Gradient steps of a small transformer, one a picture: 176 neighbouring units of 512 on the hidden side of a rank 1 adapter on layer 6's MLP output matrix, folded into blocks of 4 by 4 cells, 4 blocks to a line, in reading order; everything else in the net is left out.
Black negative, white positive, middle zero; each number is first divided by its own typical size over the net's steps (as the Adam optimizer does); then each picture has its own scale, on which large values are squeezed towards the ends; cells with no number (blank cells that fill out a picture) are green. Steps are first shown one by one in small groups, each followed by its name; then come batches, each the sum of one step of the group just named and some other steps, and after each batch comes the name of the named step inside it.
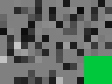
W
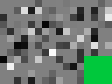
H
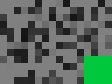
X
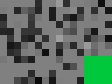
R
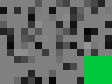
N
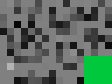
R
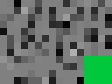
W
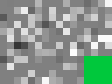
H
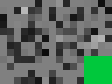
R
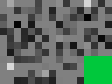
R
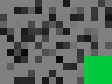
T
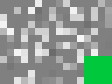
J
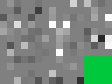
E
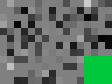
J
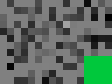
T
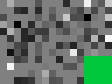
T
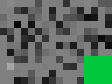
T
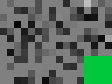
T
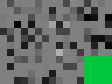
E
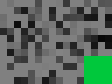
T
